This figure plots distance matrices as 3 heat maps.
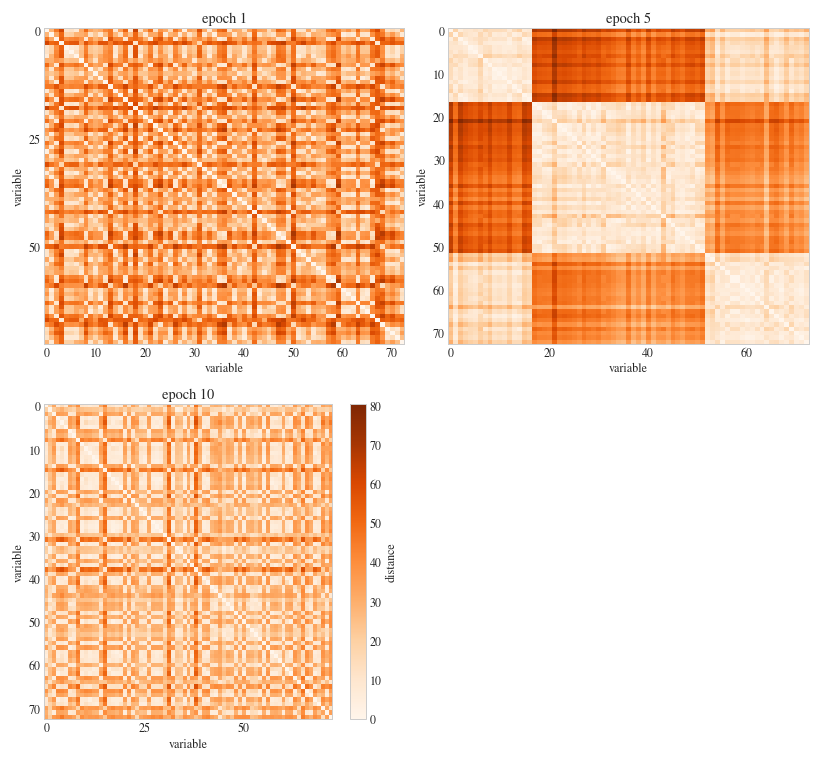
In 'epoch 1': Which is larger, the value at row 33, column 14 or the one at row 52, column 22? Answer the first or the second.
the second
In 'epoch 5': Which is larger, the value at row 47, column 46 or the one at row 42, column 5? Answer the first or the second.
the second
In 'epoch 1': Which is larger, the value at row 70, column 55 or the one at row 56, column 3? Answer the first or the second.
the second
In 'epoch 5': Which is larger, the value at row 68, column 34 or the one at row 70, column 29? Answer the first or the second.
the second
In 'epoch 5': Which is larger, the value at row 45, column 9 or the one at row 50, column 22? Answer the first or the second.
the first
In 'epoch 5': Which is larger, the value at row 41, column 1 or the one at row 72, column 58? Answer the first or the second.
the first
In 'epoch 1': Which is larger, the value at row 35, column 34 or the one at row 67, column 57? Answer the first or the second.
the second
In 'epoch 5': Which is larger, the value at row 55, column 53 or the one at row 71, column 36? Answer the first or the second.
the second
